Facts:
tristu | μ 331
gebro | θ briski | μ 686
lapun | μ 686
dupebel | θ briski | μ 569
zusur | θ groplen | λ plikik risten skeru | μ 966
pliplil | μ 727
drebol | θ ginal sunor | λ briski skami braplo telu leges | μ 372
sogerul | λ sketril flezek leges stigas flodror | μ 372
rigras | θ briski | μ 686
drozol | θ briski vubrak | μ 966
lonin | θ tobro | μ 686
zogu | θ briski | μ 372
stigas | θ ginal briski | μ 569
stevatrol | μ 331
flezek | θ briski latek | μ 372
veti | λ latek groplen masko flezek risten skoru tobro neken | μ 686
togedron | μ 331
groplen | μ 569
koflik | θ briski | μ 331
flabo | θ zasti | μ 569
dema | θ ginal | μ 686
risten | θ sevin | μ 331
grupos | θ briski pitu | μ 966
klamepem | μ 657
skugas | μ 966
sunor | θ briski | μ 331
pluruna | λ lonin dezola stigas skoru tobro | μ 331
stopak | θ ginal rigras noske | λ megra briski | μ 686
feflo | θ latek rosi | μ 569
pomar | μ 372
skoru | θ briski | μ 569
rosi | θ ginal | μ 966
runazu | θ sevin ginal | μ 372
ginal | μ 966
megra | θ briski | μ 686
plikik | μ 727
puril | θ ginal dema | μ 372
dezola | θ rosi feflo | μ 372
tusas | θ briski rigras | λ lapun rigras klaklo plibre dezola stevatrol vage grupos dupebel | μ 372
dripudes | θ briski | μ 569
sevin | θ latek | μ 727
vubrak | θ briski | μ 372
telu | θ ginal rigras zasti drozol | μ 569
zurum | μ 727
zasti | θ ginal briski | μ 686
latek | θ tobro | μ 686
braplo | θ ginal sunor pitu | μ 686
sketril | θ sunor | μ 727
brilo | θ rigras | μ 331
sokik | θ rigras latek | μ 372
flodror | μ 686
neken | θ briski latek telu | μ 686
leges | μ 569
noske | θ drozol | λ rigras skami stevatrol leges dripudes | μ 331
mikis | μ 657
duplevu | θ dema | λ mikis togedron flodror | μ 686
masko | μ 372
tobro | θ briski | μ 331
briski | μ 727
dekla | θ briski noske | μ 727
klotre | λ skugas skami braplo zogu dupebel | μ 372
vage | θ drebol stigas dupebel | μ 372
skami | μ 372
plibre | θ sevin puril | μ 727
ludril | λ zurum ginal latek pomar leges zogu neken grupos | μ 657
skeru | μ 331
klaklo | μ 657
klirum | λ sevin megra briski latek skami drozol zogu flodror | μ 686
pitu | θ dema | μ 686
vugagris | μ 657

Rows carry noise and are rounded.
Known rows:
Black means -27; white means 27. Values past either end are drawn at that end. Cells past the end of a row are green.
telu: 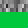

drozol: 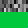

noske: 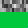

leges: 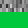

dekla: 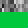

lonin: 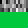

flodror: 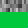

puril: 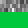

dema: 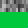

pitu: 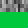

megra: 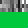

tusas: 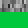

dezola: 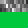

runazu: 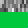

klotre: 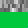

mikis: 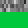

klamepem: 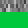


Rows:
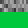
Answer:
tobro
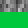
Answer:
stigas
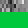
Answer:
briski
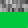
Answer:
pluruna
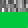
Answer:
plibre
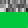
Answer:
duplevu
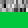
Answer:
risten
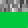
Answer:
pomar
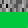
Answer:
groplen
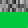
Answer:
stopak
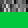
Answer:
rosi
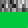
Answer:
sketril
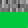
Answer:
neken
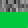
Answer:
rigras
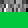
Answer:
zusur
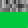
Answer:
zasti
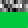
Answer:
brilo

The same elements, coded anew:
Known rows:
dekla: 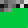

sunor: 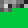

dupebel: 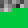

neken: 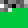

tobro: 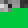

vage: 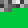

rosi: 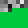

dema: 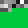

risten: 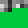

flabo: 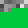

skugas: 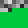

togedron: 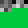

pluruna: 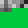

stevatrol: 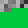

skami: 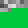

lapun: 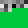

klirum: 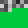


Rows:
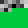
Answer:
braplo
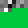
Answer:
drozol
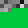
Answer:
skoru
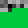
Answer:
grupos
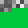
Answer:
tusas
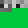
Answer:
drebol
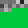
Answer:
zogu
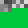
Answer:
sokik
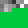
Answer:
telu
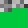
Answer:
dezola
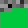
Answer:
koflik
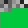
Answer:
flezek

